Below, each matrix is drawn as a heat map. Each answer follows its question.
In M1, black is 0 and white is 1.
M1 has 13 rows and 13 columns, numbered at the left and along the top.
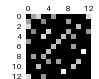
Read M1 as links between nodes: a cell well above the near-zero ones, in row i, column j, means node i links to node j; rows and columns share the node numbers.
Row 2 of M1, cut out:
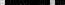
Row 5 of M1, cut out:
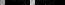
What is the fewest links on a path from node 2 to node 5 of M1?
2
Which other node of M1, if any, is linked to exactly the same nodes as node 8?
none
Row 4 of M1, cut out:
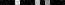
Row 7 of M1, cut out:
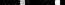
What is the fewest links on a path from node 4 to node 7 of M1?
1
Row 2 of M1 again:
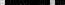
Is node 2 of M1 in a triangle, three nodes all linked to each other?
no
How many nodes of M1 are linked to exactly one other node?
1
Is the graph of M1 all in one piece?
yes
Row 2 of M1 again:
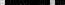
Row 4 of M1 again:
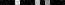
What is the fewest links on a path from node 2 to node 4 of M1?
3
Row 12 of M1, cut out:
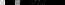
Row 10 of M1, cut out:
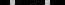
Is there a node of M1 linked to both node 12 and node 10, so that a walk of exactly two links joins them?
no
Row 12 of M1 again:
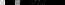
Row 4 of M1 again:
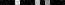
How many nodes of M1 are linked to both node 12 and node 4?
1
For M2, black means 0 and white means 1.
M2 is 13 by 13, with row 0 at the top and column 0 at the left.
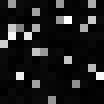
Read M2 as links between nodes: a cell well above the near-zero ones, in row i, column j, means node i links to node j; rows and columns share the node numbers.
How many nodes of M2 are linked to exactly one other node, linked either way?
0
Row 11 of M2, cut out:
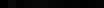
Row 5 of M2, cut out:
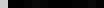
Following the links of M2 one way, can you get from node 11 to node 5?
no
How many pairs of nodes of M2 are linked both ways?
2
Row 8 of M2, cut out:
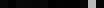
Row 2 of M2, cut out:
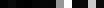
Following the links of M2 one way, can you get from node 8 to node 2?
no
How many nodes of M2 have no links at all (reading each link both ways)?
0
